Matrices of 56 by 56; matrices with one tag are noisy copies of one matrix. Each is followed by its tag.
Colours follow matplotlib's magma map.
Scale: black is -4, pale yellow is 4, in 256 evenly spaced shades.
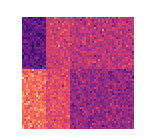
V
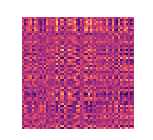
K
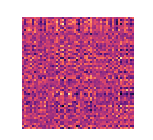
K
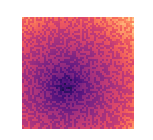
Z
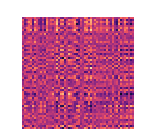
K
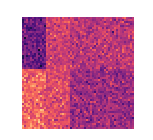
V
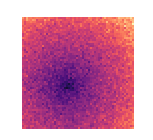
Z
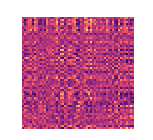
K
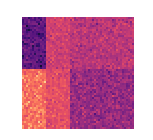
V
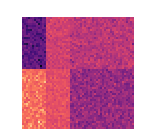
V
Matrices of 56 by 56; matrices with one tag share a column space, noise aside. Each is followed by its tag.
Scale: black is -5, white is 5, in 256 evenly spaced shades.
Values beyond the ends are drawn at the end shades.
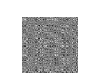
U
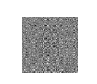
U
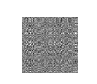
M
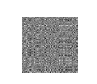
U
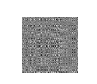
U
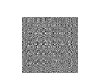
M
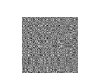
U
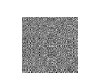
U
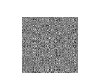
U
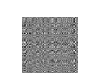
M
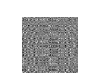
U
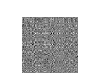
M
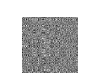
U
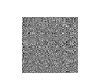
M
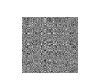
M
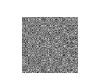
U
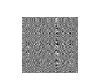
M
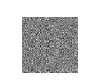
U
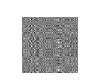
U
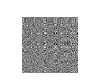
M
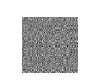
U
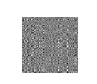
U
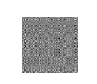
U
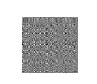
M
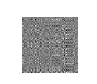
U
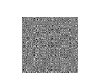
U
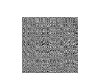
M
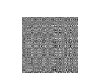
U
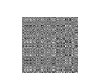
U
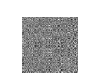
U
